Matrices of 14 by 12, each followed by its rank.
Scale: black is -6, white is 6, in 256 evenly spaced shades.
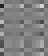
one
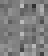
two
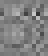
two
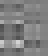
one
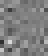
two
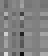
one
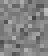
full rank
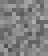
full rank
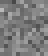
full rank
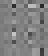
two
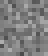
full rank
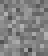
full rank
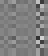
one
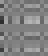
one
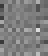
two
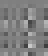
one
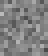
full rank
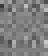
two
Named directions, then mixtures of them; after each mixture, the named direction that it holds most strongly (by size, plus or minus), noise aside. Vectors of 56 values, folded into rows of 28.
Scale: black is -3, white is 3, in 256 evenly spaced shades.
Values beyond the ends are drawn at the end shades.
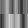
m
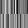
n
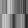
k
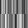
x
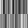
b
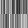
b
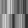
k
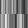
x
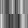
m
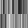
b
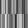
x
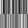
b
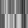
m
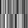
x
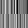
n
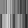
k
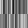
b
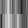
m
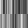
b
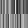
n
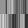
k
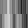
k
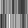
m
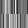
n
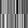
x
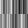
b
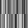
x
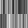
b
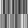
b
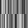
x
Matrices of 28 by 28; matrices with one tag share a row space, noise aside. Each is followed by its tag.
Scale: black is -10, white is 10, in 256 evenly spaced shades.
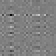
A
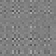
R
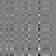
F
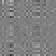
A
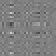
A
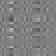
A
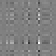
F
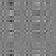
A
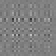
R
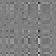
F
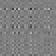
R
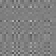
R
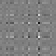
F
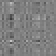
A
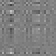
A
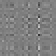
F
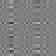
A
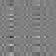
A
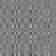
R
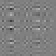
A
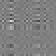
A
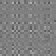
R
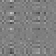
A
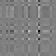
F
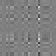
F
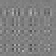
R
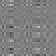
A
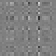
F
